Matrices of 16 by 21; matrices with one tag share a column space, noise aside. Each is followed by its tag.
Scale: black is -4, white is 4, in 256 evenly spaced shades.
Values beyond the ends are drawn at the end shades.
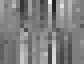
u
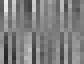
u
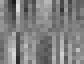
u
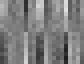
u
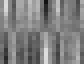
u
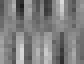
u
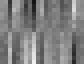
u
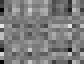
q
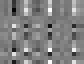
q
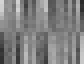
u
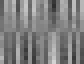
u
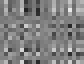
q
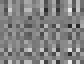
q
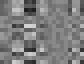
q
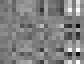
q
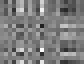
q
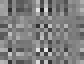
q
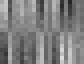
u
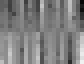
u
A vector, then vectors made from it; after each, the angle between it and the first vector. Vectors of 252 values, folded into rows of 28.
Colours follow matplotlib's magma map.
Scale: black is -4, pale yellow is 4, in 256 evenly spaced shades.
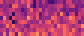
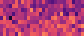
nearly parallel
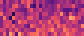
nearly parallel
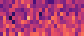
nearly parallel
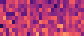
partly aligned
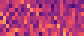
partly aligned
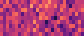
partly opposed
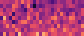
nearly parallel
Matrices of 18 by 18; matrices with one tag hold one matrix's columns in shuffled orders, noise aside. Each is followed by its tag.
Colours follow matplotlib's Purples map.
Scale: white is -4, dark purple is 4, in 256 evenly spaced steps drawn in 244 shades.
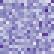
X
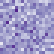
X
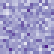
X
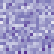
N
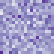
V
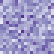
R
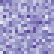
R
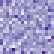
V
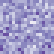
N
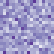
V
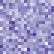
X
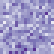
N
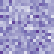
R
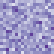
X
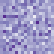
R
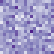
R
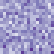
N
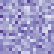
R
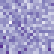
N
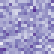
X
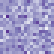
R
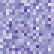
X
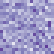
X
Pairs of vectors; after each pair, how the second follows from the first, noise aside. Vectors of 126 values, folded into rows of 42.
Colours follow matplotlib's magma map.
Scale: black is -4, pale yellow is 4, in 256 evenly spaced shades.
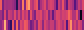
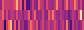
negated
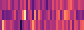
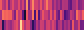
negated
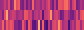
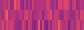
shrunk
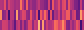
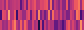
negated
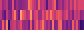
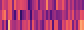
negated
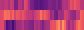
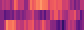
negated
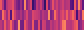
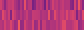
shrunk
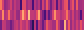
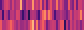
negated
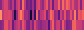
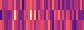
negated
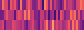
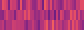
shrunk
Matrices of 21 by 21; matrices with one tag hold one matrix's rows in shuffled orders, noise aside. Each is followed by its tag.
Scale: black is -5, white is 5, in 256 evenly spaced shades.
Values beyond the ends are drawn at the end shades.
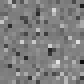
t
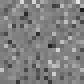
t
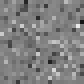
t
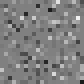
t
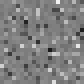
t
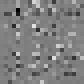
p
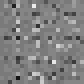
p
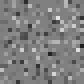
t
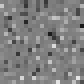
t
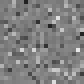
t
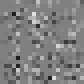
p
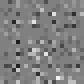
p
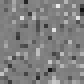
t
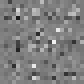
p
